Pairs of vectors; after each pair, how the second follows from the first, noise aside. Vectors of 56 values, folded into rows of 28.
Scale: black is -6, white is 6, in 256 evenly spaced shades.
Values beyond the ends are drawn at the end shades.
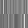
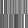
scaled up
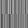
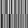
scaled up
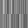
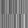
reversed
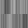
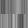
reversed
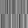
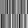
scaled up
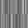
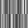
scaled up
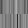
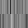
reversed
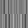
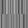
reversed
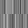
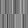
reversed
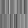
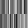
scaled up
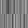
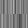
reversed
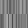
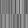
reversed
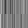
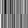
scaled up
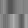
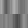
reversed
